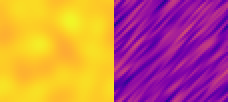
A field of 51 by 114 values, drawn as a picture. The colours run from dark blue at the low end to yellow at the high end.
It is made of 1 by 2 panels. Panel 1,1: very high, smooth, faint in contrast. Panel 1,2: low, slanting up to the right.
